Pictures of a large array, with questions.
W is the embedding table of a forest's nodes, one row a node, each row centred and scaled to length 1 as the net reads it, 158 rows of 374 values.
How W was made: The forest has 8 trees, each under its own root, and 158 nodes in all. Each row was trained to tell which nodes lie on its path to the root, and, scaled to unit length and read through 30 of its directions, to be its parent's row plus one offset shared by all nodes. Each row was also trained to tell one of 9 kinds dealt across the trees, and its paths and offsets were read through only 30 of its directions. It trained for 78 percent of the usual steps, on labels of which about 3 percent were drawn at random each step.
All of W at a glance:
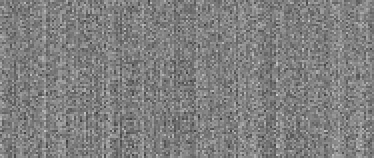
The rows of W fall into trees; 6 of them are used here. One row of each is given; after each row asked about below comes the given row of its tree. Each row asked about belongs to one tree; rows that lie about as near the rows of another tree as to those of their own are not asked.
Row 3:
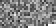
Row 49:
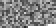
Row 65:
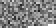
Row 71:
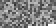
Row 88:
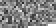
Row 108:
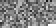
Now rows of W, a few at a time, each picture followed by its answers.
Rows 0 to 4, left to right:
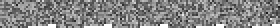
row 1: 49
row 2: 3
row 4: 108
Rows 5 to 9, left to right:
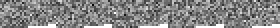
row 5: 88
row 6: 71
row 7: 88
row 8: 49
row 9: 108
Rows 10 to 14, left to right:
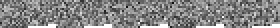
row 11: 108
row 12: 108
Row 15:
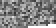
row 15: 71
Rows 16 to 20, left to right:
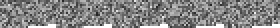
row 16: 3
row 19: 88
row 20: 3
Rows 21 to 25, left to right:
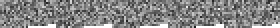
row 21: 3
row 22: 65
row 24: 108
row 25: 108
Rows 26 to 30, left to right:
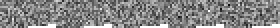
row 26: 88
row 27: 88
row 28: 108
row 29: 3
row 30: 88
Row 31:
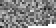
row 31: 49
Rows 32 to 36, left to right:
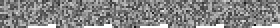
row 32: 108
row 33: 49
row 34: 88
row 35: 3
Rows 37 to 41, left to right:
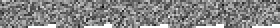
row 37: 3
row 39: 3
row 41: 3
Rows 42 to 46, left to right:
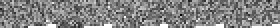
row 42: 108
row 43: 65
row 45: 65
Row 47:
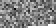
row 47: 65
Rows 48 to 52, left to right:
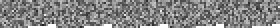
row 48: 49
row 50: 3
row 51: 88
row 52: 3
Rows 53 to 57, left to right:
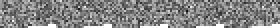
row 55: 3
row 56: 108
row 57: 88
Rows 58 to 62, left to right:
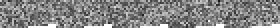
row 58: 88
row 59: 3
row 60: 3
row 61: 65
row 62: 88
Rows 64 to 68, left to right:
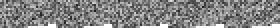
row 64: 88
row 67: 71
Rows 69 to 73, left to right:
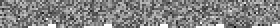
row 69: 108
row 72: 71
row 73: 65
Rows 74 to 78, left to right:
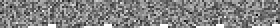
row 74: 3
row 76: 71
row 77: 49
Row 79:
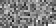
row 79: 3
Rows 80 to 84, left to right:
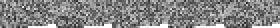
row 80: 88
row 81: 88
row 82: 88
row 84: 88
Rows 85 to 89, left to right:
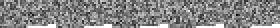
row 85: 49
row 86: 49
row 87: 65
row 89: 71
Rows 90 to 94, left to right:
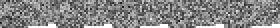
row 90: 88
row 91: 71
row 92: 3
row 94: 88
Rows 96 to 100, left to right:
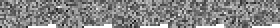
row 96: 108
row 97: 3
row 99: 49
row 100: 88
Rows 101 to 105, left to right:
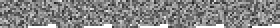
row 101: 71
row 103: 49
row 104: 49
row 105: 3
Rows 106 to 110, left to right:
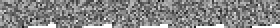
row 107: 88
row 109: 3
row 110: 108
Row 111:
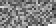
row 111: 3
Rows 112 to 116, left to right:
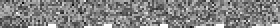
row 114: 71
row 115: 88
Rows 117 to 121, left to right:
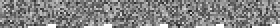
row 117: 65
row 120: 65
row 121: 108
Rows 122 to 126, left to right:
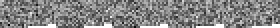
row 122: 88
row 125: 88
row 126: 71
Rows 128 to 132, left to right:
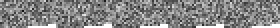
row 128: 88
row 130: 71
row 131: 108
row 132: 88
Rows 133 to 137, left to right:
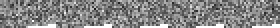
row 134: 108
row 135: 108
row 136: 88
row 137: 108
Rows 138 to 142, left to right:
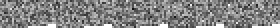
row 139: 49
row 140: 88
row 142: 108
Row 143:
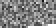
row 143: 65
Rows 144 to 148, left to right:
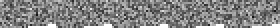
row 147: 65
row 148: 108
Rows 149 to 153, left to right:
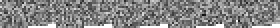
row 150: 3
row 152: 49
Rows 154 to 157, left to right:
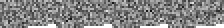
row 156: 88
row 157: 108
